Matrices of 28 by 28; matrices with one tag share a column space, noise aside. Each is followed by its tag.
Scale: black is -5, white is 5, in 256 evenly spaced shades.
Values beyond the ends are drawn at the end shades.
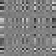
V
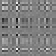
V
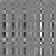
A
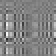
A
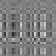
A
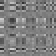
V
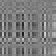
A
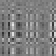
A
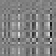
A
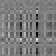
A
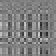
A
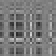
A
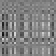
A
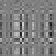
A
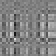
A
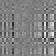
A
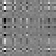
V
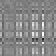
A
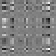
V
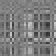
A
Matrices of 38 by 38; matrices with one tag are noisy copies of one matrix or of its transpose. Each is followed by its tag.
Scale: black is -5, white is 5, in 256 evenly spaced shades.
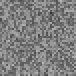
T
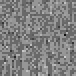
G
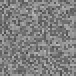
T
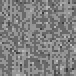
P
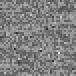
P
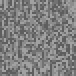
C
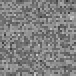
P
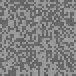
T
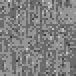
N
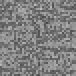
G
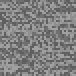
P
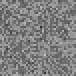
T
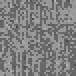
N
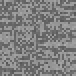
G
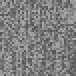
N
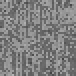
N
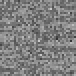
G
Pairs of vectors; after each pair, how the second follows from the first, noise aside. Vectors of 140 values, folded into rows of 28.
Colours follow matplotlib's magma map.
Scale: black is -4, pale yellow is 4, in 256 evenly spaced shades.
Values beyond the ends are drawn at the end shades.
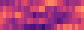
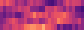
negated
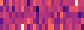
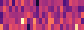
wrapped around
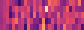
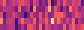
wrapped around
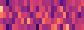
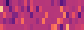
partly zeroed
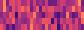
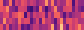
wrapped around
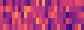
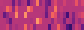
partly zeroed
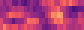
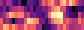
scaled up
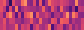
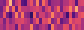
negated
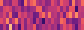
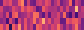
negated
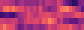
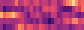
negated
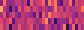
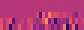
partly zeroed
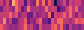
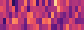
negated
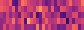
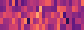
sign-scrambled
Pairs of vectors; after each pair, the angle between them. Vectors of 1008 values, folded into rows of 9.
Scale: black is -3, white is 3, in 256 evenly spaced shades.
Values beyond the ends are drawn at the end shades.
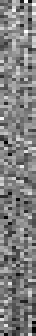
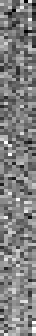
nearly opposite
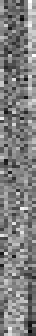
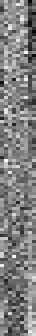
nearly opposite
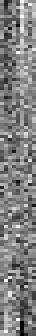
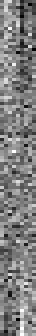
nearly opposite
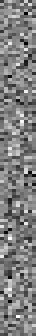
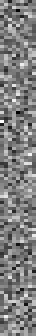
partly opposed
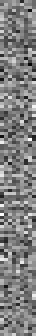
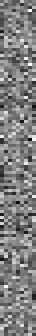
nearly opposite
